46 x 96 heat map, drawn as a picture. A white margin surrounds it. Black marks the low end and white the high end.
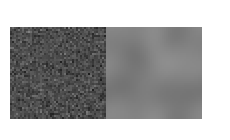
The table splits into one row of 2 panels. Panel 1,1: low, fine-grained. Panel 1,2: middling, smooth, faint in contrast.
